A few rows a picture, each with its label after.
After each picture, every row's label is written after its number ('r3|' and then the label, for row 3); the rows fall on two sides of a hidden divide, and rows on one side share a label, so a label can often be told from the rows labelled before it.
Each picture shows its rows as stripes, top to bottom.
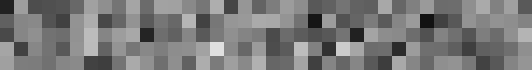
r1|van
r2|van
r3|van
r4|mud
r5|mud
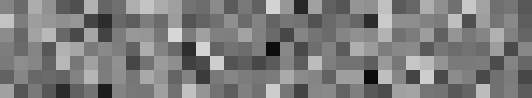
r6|van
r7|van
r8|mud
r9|mud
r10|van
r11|van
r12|van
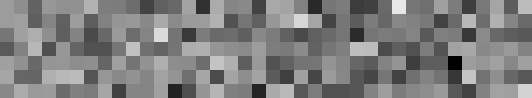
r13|van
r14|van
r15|van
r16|mud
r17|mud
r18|mud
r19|van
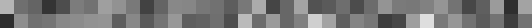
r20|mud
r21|van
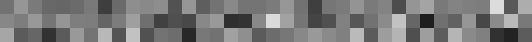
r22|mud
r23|van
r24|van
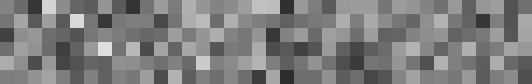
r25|mud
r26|mud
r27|mud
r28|van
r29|mud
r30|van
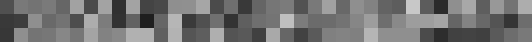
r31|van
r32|van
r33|van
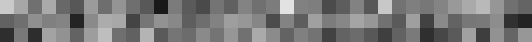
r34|van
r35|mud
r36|mud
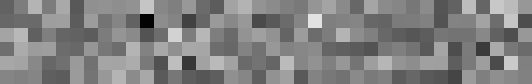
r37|mud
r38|van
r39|mud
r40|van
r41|van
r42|van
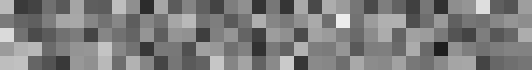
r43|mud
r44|mud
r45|van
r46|van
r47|van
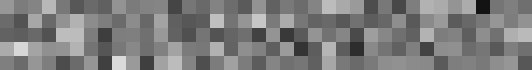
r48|mud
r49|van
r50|van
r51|van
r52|van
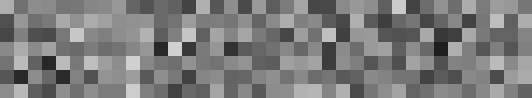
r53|mud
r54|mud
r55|mud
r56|van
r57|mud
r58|van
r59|van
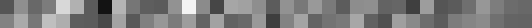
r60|mud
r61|mud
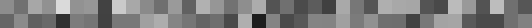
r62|mud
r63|van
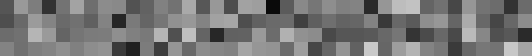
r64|mud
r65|van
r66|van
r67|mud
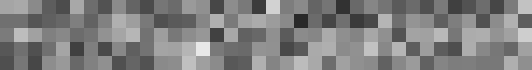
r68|van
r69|van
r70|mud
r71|mud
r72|mud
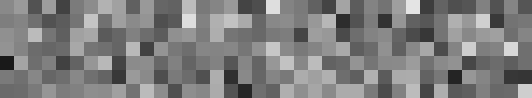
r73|van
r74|van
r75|van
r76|van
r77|van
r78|van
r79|mud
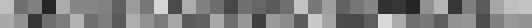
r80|mud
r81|van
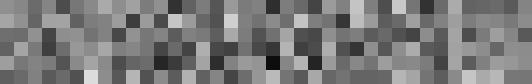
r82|mud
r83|mud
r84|van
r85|van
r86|mud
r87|van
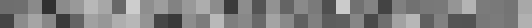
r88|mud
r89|van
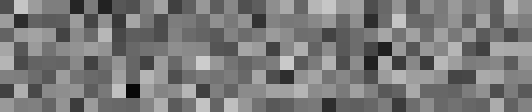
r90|van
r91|van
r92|van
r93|mud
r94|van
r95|mud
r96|mud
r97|mud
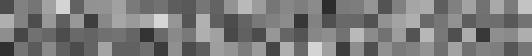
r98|mud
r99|van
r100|van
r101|van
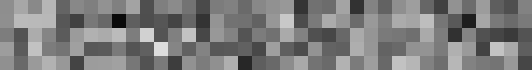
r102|van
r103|van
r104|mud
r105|van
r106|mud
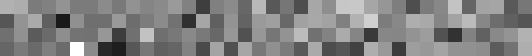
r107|mud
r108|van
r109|mud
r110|van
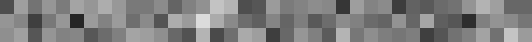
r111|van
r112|mud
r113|mud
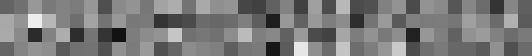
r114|van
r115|van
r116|mud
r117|mud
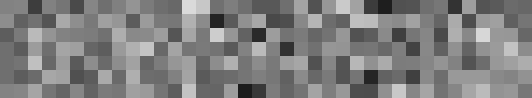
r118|mud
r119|mud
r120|van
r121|mud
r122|mud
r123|mud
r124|van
